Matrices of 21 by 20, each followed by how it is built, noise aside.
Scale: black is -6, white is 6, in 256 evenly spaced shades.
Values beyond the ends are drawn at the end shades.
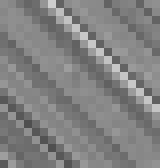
Toeplitz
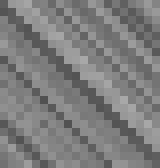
Toeplitz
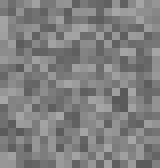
noise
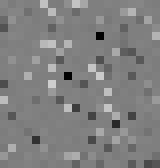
sparse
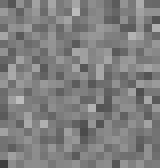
noise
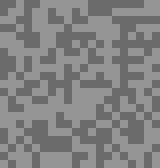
noise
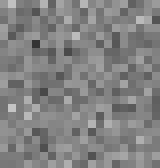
noise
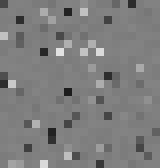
sparse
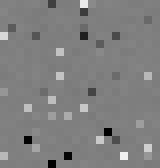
sparse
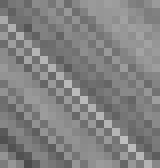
Toeplitz
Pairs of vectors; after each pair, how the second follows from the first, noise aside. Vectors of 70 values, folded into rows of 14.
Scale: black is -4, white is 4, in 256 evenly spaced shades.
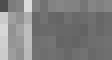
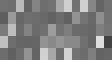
shuffled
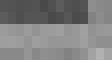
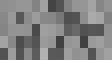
shuffled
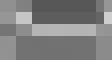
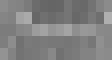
shrunk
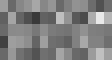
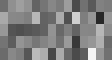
shuffled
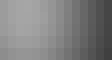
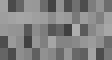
shuffled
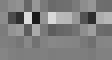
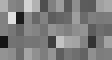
shuffled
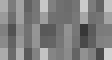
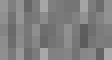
shrunk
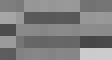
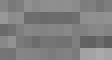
shrunk
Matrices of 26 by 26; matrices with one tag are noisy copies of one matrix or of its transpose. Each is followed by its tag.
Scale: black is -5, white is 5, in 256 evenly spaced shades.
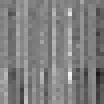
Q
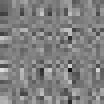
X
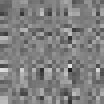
X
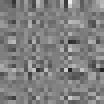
X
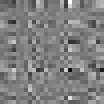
X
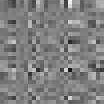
X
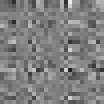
X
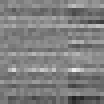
Q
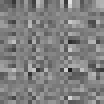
X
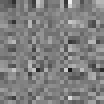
X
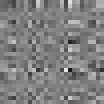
X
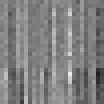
Q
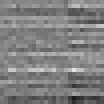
Q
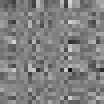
X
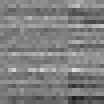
Q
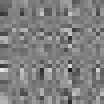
X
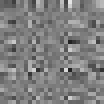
X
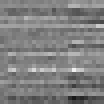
Q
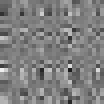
X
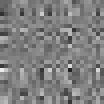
X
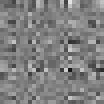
X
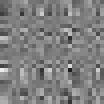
X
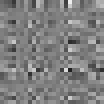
X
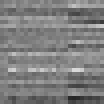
Q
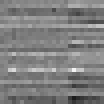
Q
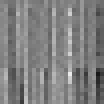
Q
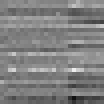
Q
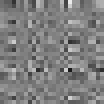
X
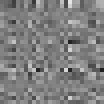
X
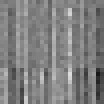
Q
